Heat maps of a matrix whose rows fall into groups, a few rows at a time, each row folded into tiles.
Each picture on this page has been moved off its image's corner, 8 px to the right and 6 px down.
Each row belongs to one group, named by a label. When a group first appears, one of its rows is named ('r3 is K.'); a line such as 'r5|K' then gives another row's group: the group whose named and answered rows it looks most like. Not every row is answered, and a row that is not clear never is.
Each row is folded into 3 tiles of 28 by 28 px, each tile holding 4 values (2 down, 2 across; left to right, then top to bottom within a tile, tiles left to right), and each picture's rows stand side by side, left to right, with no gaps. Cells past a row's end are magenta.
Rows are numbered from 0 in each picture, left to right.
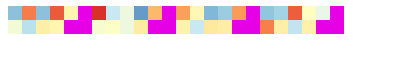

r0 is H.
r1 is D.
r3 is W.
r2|D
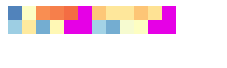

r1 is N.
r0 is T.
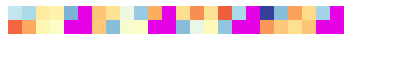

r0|W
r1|D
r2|N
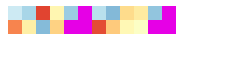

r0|W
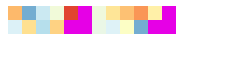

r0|D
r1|N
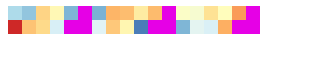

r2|T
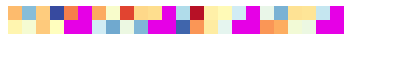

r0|D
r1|N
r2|H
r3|W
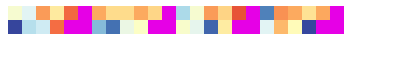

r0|T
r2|T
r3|H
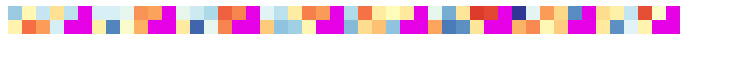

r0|H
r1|T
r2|T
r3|T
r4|H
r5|T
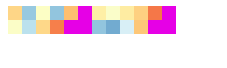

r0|D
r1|T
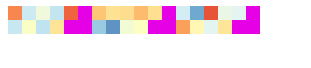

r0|D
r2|W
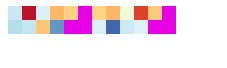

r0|H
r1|N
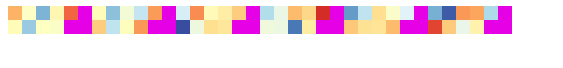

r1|D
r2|H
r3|T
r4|W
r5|W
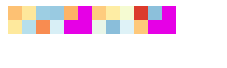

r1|N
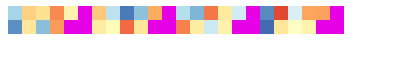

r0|T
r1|D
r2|W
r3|H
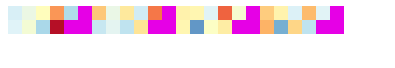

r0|T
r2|N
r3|N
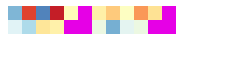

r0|H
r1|N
